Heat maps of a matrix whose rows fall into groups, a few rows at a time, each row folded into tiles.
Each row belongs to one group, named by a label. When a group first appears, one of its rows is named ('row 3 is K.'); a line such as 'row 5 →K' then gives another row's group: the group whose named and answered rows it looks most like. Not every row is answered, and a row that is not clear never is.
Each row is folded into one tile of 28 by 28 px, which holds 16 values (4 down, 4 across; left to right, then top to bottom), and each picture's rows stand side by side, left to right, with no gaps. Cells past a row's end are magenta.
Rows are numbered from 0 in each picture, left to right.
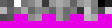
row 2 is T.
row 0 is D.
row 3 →T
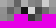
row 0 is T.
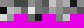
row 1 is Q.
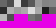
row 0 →D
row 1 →Q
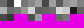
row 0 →D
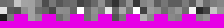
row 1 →T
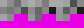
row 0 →T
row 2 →T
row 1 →T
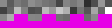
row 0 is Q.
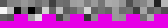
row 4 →T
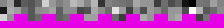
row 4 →Q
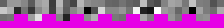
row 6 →T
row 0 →Q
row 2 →Q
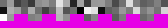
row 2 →T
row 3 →Q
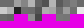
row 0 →Q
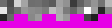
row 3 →Q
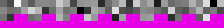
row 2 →T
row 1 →Q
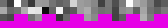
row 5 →T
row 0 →D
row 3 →T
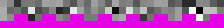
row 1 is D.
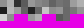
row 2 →D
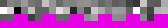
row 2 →Q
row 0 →Q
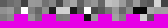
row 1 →T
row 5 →D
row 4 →T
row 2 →Q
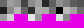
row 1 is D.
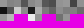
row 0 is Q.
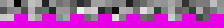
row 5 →Q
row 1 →T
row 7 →D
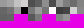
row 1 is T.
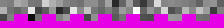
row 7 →Q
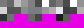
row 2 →D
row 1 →D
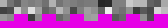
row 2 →Q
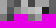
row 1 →Q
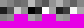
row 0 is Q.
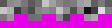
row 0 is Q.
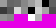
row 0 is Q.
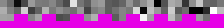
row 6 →T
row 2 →D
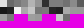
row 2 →D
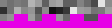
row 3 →D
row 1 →T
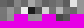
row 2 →D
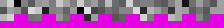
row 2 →T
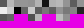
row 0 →Q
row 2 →T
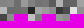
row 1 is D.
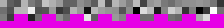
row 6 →Q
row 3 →D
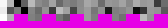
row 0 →T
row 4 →T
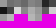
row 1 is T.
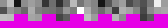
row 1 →T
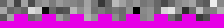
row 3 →T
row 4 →T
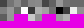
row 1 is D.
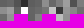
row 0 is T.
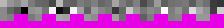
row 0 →T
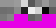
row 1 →Q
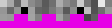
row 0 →T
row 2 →T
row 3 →D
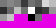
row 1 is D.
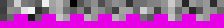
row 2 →T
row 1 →D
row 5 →Q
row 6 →T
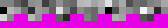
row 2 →Q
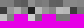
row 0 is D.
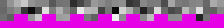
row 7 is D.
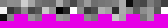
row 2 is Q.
